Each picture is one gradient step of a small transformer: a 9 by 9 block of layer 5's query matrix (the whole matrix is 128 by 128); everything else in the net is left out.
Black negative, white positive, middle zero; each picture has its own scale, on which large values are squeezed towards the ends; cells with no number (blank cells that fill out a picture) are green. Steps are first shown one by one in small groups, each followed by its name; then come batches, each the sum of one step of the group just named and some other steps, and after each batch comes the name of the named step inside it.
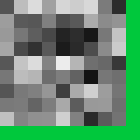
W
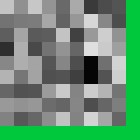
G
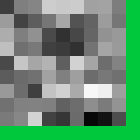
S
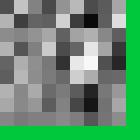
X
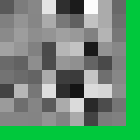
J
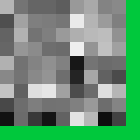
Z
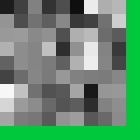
X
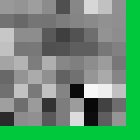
S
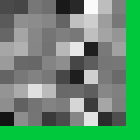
Z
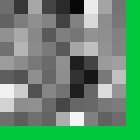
G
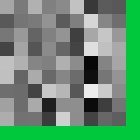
G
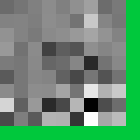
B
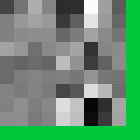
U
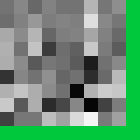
B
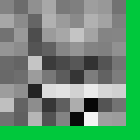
B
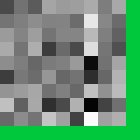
B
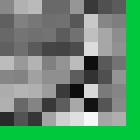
B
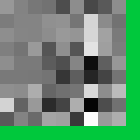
B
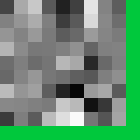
U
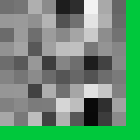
U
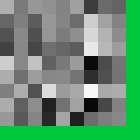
B
